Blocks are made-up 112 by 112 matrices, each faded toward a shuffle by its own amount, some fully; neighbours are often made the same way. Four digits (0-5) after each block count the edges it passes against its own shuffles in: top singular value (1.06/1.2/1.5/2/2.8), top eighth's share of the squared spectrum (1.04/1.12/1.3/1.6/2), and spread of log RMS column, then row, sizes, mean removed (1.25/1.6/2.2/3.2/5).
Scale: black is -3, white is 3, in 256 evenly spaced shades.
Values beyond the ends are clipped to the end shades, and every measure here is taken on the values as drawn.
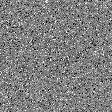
2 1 0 0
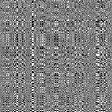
5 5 4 4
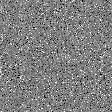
2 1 0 0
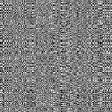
5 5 4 4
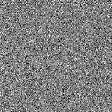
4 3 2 1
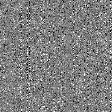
1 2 3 0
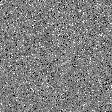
0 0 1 0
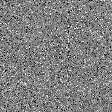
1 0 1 0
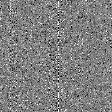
2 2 3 0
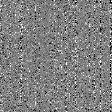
2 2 3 0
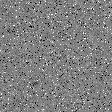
0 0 0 0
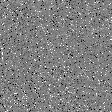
0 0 0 0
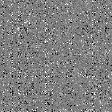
2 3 3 2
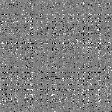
2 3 3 3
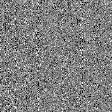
1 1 3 0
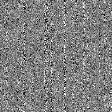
2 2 4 0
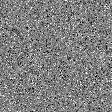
0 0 0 0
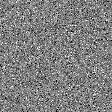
0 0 1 0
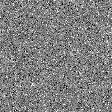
0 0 1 0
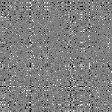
5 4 3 3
